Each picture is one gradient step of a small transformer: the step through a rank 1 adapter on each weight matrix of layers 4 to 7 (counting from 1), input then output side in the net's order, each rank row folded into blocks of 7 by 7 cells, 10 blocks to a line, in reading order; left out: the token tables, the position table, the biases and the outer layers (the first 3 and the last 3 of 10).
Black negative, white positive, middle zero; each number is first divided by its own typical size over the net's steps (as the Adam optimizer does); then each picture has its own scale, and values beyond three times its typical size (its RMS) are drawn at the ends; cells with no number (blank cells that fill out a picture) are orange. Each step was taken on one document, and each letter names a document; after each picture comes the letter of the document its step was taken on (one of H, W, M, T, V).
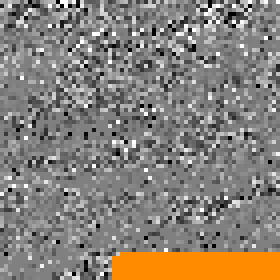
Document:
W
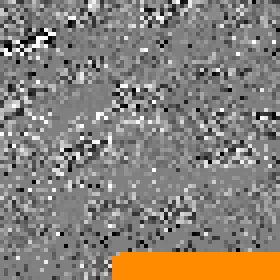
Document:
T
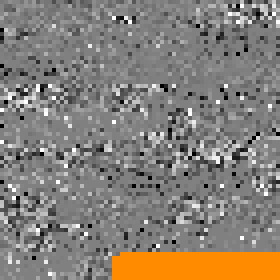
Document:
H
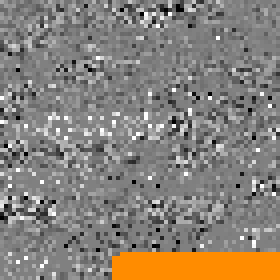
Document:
H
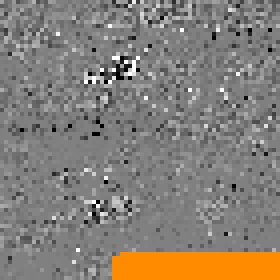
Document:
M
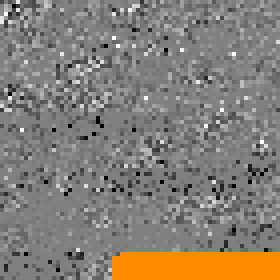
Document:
M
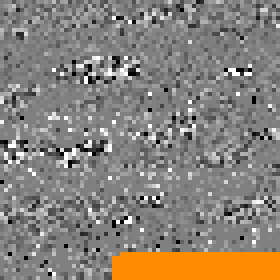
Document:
H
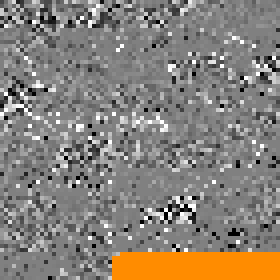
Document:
T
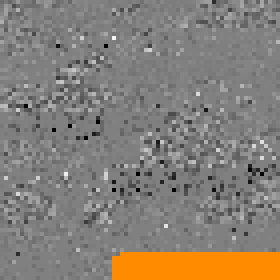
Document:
M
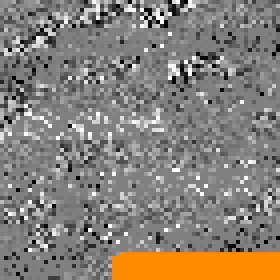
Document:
T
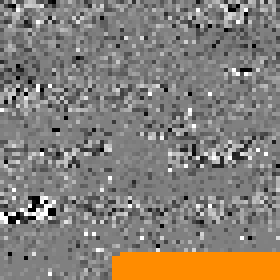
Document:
H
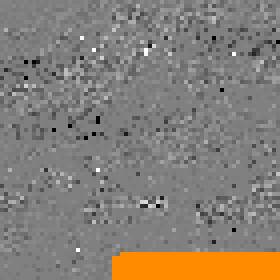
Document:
M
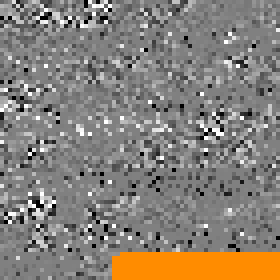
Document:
T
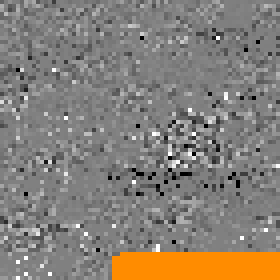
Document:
H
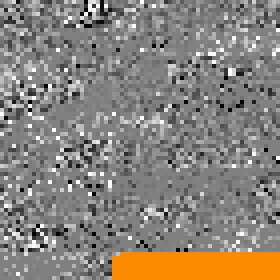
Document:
T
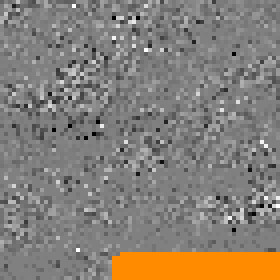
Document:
M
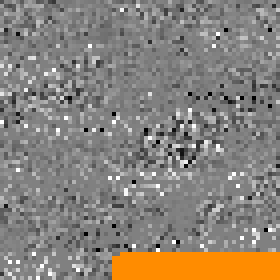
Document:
H
